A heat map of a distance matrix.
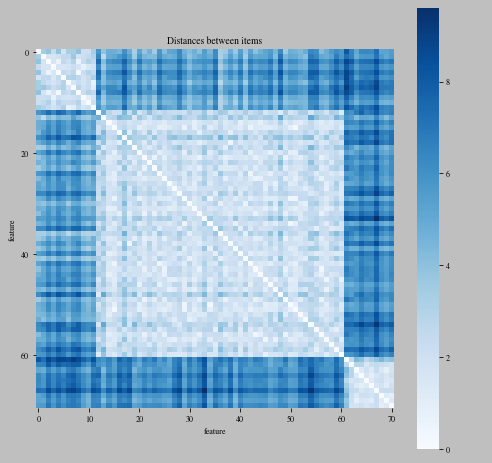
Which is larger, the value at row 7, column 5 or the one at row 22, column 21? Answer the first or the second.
the first
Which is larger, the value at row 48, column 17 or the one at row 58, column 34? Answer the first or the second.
the first
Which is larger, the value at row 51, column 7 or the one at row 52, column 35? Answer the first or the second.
the first
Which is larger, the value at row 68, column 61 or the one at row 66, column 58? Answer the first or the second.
the second
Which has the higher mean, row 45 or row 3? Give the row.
3
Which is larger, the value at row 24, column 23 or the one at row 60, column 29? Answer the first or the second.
the first
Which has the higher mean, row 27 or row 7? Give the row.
7
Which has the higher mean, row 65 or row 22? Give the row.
65
